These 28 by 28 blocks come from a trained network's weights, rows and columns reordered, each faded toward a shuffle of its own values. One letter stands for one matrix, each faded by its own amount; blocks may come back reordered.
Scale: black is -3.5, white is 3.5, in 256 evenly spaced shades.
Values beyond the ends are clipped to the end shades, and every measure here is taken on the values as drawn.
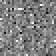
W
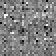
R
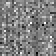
W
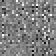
R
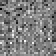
W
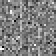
W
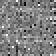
R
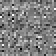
R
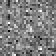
R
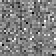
W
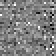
R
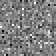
W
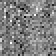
W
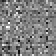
R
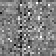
R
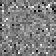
W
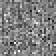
W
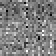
R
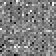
W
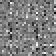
R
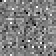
W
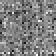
W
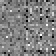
R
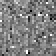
W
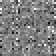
R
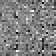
R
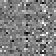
R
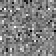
W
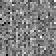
W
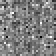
W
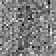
W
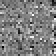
R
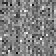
W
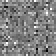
R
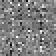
R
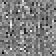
W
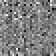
W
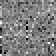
R
